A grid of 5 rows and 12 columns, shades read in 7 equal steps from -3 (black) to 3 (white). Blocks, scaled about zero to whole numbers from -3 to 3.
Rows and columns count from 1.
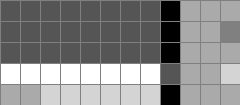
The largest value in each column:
3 3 3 3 3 3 3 3 -1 1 1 2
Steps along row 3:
same same same same same same same down up same same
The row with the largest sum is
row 4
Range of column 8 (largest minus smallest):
4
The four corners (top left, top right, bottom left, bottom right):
-1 1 1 1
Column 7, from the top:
-1 -1 -1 3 2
